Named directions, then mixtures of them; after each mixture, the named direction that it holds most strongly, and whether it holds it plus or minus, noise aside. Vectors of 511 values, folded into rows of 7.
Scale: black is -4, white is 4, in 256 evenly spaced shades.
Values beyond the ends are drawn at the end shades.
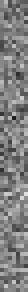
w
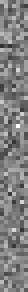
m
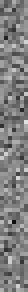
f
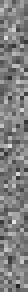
f, minus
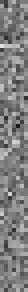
m, minus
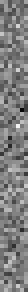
m, plus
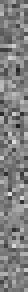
m, minus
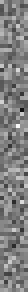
m, plus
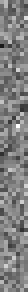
m, plus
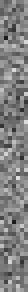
f, plus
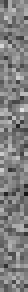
w, minus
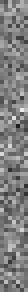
w, minus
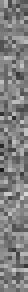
w, plus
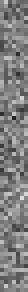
w, plus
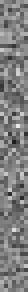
m, plus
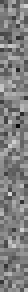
m, minus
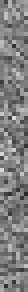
w, minus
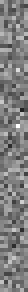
m, plus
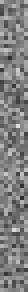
m, plus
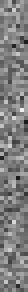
f, minus
